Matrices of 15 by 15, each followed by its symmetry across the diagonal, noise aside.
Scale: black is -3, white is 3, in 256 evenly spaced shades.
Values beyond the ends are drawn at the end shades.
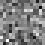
antisymmetric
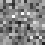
neither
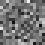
symmetric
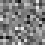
antisymmetric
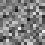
neither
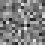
antisymmetric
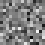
antisymmetric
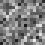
symmetric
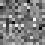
neither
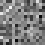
symmetric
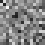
symmetric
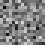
neither
